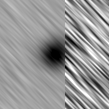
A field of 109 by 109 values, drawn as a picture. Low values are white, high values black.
Seam: vertical, 60% of the way across, the left part calmer. Grain: diagonal, down to the right. Ninth with the highest average: centre. Slope: none. Histogram: skewed, a long tail of high values. Bumps: one, in the centre. Odd rows or columns: none.
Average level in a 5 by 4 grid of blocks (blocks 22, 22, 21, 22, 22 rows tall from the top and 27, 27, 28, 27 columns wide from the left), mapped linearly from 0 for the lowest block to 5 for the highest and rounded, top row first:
0111
1120
1550
1122
1111
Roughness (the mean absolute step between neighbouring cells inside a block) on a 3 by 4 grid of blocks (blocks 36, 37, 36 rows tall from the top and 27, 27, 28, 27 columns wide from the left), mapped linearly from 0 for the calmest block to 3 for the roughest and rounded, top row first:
0022
0023
0023
